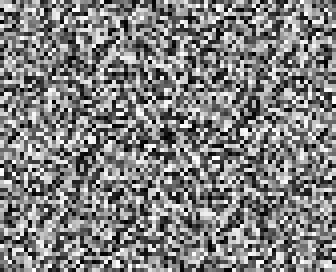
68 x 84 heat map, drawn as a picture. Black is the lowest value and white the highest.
It looks the same turned upside down. No single row or column stands out from its neighbours. No seam splits the table. There is no overall slope. The grain is fine, like static. The histogram is flat. No regular stripes run through it.
